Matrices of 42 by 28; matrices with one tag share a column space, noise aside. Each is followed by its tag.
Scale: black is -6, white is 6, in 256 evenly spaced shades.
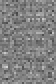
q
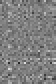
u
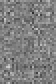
q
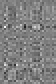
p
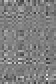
u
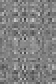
q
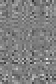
u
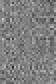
q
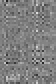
u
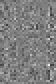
p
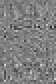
p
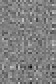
q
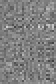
p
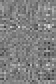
p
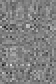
p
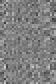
q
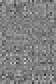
u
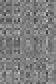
q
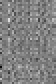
q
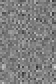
q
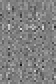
p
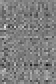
p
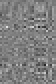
p
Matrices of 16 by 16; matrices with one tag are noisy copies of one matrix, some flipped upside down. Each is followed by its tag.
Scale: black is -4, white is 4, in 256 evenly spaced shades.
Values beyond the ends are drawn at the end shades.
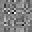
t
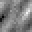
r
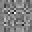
t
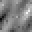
r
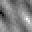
r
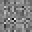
t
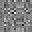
t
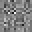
t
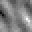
r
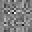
t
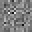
t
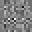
t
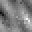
r
